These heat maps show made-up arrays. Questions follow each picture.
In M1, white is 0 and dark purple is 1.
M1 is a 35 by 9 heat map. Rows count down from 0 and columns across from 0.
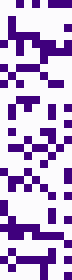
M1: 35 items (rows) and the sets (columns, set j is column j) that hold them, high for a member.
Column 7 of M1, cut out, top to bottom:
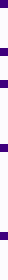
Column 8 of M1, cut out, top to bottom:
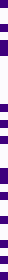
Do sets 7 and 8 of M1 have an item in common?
yes
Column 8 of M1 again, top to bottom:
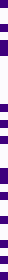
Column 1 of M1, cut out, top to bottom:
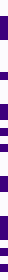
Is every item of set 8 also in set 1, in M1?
no
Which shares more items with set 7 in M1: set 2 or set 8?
set 2
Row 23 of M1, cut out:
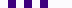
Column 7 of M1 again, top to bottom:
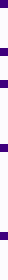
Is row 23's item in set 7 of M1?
no
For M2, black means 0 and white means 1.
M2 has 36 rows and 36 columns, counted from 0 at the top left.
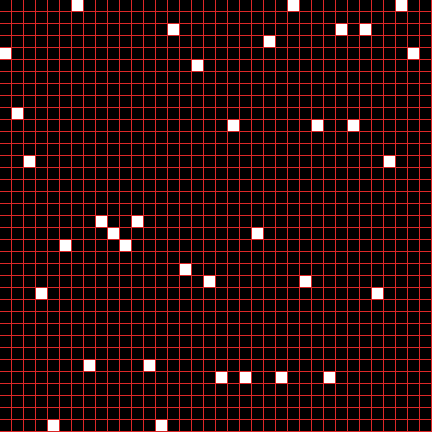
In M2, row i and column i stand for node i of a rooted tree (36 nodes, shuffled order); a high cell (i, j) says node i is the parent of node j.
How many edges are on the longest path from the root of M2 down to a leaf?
9
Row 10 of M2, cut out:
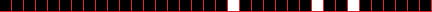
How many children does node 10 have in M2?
3
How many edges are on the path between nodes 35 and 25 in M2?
6
